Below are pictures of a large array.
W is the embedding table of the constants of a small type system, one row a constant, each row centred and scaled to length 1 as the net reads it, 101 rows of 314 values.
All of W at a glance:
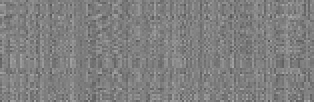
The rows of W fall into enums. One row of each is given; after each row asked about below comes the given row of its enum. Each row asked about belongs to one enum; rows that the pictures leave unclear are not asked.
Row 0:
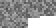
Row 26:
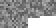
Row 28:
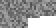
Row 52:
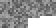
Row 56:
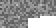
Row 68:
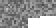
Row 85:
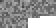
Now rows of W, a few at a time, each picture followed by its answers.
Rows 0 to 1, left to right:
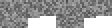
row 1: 56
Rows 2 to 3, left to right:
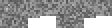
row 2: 68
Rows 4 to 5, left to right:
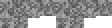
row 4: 52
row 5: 52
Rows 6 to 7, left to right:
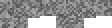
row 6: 52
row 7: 56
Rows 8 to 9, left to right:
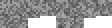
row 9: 52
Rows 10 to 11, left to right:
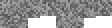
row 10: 56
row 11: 0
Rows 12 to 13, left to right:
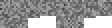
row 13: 26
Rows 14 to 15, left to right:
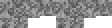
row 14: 52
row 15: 52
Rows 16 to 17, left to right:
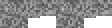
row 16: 68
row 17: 68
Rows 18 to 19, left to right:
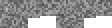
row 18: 68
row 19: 56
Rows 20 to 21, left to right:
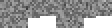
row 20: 85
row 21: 28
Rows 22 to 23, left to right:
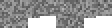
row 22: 85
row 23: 68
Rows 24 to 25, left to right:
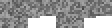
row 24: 52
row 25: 85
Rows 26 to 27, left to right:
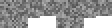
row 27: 52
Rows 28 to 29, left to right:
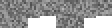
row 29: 68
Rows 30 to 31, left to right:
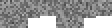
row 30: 56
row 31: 28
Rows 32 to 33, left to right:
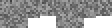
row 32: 56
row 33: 0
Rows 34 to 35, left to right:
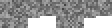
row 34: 52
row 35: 26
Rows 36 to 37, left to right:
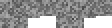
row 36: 52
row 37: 85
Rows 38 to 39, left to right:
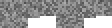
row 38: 0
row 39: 56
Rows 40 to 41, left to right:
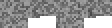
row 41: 85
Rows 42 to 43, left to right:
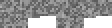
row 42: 85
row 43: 52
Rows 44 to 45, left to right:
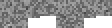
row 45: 56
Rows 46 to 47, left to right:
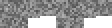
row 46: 68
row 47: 52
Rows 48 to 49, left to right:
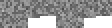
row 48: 85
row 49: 0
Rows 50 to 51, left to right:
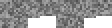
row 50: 52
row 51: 68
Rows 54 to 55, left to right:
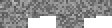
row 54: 85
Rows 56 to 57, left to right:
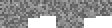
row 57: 0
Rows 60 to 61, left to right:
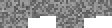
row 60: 85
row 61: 56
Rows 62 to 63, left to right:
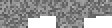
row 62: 56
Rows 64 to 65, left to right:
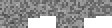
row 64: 56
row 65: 85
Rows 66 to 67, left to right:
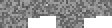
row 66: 85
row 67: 56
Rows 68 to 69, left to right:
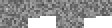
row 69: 0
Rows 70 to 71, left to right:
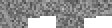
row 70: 28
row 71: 68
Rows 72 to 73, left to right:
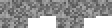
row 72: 52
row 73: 52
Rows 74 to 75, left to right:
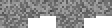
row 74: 56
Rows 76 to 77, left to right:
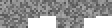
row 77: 52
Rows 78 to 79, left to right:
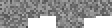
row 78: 56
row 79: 0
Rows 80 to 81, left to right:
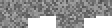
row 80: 0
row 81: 56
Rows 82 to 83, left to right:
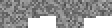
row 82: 85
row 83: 28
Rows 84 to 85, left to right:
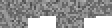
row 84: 28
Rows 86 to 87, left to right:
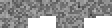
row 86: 52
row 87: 85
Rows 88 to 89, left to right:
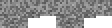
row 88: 56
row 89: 56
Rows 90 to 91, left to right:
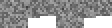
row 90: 85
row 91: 0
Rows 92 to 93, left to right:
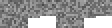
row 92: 68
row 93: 85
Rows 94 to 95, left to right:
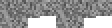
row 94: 28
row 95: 28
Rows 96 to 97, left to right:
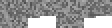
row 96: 28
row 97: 85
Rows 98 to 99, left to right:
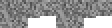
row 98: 28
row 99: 28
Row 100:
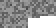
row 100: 85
